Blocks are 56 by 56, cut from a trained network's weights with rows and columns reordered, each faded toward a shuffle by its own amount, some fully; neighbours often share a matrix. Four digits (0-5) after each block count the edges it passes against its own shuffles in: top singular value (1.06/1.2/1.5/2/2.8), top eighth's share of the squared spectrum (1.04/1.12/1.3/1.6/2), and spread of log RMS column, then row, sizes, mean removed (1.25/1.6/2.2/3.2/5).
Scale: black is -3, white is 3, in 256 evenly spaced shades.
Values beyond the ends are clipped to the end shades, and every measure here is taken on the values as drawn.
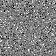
0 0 0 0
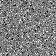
0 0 0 0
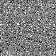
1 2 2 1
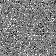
0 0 0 0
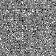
1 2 1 0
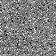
1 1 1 0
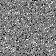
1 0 0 0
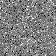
1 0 0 0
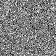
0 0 0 0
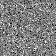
0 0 0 0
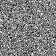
1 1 0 0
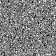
0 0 0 0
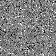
0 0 0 0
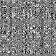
3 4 1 3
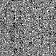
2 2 0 1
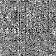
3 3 1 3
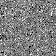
1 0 1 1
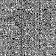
2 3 1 2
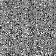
2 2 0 2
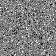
0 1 0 0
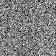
1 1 0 1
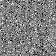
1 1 0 0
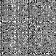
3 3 1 3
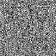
2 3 1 1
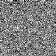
2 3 1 2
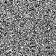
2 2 0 1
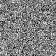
2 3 0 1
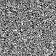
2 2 0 0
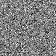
0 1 0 0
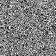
2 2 0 0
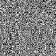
3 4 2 2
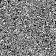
1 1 0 0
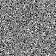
2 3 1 1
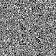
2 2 1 1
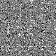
2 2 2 1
